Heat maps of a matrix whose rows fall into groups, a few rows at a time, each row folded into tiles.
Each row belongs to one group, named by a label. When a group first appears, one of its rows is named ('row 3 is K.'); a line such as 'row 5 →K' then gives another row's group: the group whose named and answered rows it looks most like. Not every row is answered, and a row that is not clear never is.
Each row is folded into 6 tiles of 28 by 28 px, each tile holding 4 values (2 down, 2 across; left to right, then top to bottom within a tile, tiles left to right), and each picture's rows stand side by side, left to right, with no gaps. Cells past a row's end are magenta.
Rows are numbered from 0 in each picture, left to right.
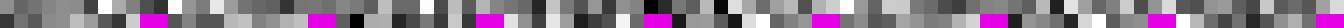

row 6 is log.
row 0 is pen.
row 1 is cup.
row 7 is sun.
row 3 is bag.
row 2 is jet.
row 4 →log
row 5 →cup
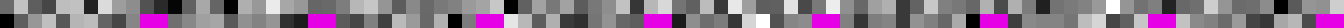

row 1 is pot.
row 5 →jet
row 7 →sun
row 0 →pen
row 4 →log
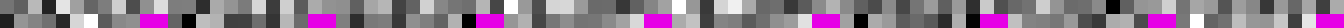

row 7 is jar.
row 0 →log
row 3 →cup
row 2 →jet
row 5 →jet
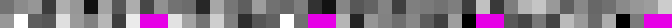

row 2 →jet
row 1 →bag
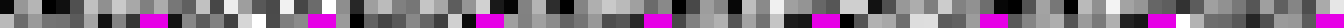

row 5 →pen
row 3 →pot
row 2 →jet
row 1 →log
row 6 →pot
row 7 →sun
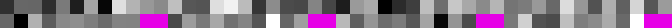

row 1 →cup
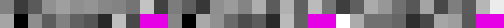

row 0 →jet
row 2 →sun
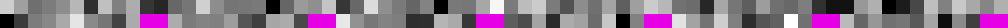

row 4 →bag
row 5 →pot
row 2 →sun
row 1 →sun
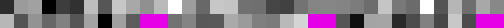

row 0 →pot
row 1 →cup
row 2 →jet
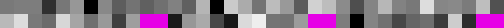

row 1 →log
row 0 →jar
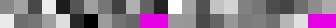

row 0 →bag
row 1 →cup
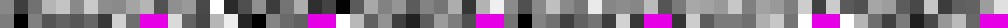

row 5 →sun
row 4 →jar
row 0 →jet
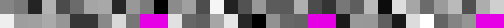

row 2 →log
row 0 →bag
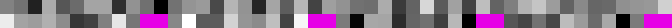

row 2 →jet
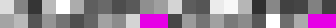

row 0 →cup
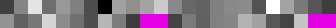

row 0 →sun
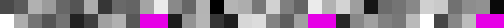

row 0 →sun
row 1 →log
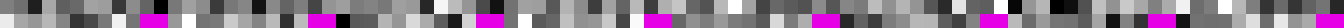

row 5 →log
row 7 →cup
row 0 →bag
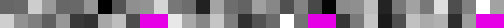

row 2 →log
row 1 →bag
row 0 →sun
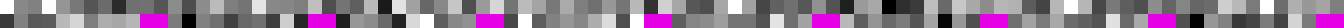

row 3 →jar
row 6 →cup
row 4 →cup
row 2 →log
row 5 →pot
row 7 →jet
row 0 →cup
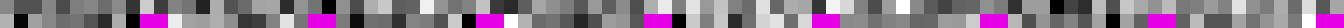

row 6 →pot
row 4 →jar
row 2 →jet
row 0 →jet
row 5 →cup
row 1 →bag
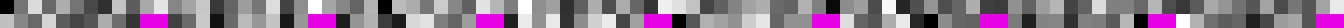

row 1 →log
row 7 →sun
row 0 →sun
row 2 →log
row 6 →jet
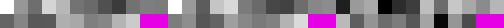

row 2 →pot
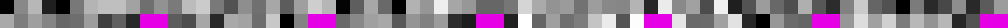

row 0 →pot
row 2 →pot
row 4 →bag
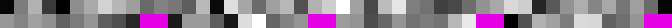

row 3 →pen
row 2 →cup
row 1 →log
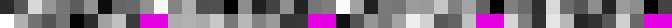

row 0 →sun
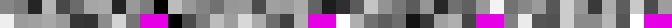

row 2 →sun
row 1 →pen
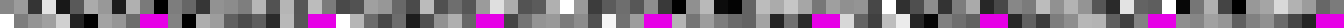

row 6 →log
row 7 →pot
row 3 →cup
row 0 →bag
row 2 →sun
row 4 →pot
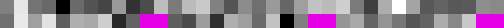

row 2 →cup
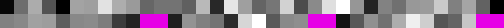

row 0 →pot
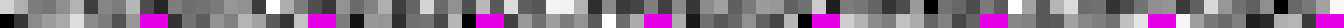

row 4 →jet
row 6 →cup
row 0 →pen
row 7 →sun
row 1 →pen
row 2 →jet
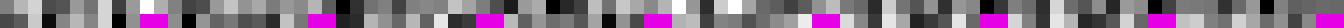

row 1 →jet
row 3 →pot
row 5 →bag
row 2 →pot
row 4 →cup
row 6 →bag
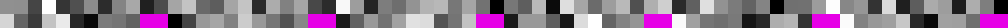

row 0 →bag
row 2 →pen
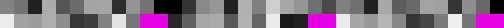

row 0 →bag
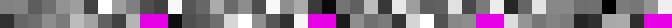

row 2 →log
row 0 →pen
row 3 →sun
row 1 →pen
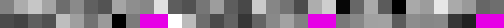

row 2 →pot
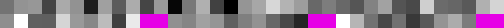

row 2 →sun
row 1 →pot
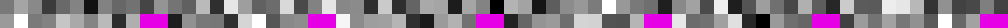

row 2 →bag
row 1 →log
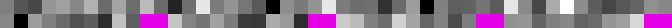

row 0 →jet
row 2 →jar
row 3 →cup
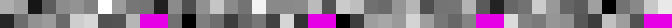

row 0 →pen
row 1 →jet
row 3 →sun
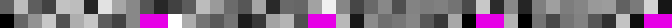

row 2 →jet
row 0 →pen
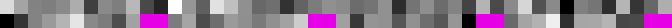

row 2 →jet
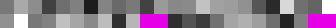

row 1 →log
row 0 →jar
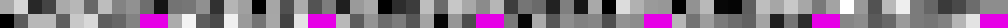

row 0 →pen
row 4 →pot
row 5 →cup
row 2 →pot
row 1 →jar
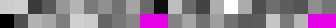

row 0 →pen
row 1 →cup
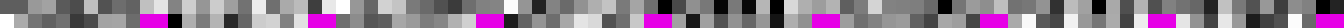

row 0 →sun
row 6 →jar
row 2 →cup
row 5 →sun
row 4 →pot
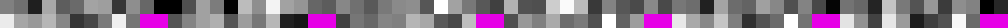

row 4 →bag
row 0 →bag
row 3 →cup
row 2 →pen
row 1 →pot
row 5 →bag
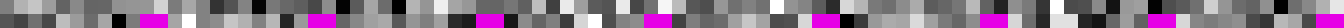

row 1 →jar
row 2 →pot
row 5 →pen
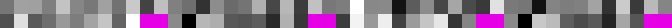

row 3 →jet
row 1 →jet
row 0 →jar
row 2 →jar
